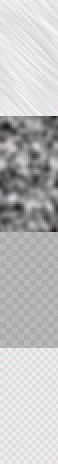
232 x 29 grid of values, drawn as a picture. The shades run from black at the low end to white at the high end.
It is made of 4 by 1 panels. Panel 1,1: very high, slanting down to the right, faint in contrast. Panel 2,1: middling, blotchy, strong in contrast. Panel 3,1: high, checkered, faint in contrast. Panel 4,1: very high, checkered, faint in contrast.
